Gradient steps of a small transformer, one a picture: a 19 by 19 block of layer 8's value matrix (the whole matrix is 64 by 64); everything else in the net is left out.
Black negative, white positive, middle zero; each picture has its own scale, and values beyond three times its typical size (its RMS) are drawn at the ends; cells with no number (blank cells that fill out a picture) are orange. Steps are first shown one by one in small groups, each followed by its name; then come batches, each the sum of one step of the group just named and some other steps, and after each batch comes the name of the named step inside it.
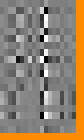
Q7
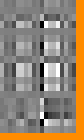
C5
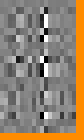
Q7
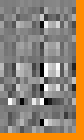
C5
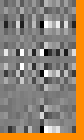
C5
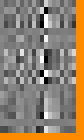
Q7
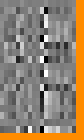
Q7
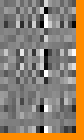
Q7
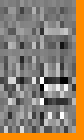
C5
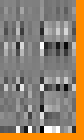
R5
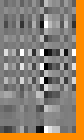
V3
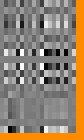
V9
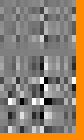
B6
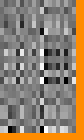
V9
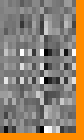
V3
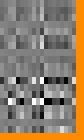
B6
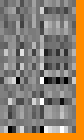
V9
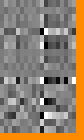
B6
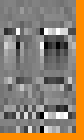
R5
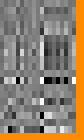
V9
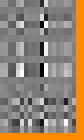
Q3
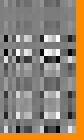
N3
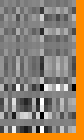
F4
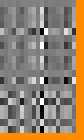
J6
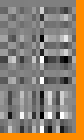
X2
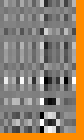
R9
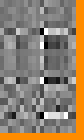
J6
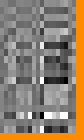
N3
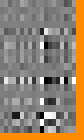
R9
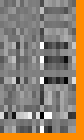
X2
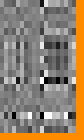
Q3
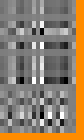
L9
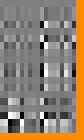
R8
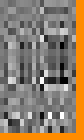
R8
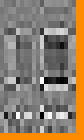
R8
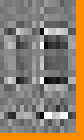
L9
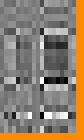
R8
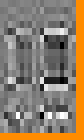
R8
